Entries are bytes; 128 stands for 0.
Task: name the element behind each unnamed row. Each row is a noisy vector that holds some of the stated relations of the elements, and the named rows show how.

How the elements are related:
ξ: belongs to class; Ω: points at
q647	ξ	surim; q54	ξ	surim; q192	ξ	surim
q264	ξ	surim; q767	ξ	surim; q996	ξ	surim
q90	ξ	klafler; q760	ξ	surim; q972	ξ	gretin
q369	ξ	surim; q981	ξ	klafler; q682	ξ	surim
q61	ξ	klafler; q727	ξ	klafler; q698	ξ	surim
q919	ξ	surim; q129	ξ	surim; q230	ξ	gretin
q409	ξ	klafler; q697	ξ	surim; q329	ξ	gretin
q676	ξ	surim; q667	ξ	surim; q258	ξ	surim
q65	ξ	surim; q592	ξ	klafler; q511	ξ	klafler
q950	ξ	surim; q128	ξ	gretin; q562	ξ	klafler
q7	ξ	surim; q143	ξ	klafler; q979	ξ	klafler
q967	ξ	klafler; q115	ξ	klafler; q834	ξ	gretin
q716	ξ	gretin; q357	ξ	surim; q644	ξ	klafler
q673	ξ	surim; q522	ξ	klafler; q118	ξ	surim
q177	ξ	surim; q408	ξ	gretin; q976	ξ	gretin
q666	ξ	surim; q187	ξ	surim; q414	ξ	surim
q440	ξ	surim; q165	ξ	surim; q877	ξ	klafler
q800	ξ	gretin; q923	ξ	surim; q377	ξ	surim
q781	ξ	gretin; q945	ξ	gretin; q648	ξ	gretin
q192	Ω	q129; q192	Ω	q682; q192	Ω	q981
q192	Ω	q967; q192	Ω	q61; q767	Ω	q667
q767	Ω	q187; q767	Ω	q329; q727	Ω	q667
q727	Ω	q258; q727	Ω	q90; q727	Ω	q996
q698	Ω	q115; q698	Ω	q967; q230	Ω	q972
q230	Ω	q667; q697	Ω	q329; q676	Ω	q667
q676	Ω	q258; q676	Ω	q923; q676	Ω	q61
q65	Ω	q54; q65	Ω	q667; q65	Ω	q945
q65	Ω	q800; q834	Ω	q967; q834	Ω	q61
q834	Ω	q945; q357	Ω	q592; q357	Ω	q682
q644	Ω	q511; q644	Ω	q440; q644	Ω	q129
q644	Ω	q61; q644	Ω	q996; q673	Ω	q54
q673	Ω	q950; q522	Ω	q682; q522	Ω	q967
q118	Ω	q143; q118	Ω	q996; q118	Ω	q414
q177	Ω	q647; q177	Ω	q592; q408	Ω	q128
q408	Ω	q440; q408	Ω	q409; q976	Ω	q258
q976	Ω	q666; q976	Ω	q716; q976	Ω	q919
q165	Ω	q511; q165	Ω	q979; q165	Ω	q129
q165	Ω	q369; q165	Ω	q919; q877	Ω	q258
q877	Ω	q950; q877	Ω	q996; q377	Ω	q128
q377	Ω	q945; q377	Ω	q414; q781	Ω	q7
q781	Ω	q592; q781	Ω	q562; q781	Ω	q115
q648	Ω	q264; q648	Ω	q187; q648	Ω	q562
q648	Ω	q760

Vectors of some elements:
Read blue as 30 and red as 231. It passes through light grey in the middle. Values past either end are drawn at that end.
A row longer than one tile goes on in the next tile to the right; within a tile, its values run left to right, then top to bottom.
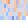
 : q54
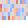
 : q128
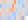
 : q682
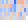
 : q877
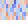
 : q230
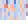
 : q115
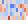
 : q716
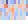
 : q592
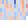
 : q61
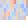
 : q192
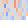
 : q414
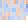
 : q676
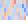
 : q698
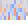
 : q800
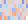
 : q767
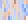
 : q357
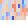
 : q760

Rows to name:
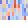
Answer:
q177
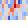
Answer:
q647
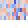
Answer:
q972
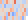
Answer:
q369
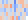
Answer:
q644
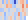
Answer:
q90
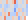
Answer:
q165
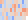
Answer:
q187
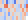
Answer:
q562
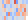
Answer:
q666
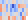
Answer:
q976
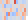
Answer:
q919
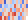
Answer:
q697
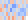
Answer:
q834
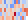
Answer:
q329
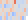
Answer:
q129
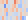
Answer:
q440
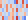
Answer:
q409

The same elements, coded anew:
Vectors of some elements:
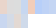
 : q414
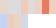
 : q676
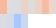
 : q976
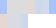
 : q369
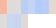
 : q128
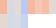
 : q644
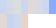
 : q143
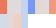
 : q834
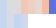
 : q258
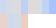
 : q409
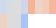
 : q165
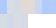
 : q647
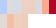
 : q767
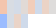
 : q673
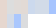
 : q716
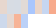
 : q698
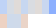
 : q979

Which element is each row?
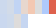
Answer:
q177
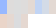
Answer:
q187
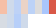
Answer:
q781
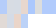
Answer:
q682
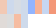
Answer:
q522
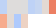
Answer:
q329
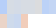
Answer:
q562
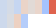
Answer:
q357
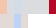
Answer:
q648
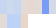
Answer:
q592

